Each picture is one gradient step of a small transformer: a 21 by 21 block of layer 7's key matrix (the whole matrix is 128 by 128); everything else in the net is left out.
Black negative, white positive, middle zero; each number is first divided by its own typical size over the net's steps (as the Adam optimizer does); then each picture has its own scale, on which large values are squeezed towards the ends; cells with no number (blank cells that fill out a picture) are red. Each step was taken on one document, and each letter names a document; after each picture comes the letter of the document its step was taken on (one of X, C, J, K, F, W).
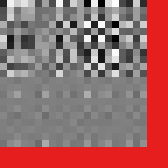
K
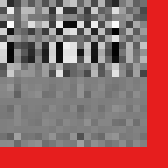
K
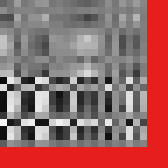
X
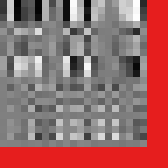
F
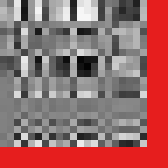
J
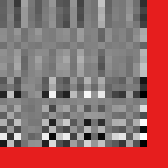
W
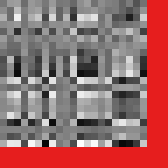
F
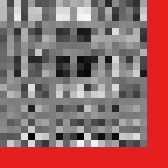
J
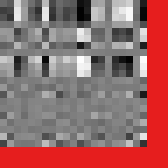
W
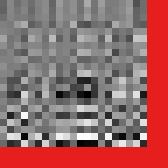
W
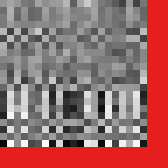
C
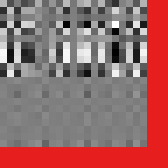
K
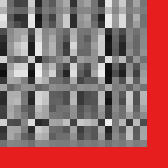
X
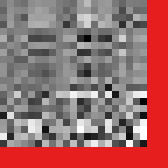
W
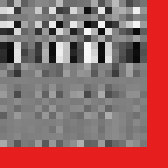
K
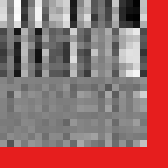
J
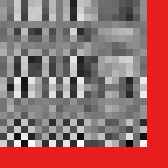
F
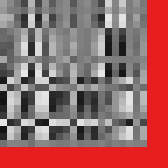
X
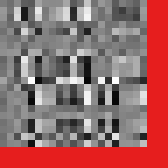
J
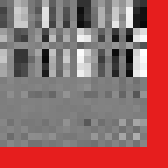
W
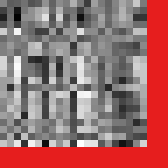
F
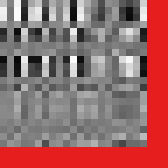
F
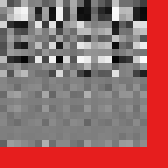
K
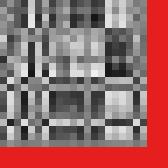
X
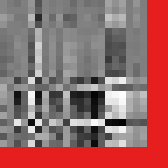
X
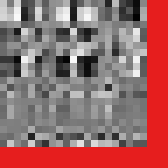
J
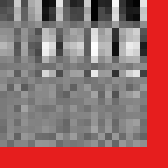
J
